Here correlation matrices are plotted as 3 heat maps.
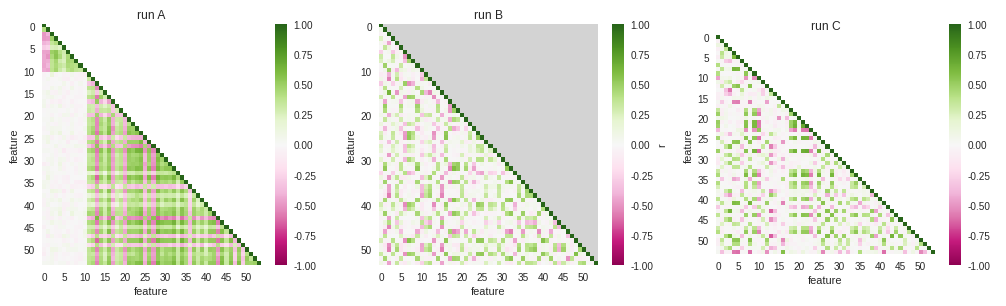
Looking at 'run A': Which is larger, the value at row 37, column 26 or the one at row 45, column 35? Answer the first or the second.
the first
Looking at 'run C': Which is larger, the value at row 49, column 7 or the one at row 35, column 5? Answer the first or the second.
the first
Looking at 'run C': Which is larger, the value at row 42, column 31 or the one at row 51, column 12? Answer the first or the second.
the second
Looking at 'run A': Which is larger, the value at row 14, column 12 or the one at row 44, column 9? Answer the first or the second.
the first
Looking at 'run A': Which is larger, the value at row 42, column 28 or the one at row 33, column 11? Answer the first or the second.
the first
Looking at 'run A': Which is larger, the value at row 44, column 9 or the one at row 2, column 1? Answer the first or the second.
the first
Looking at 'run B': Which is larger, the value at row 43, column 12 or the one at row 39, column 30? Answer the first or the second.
the first
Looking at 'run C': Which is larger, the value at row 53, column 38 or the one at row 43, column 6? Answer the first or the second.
the first
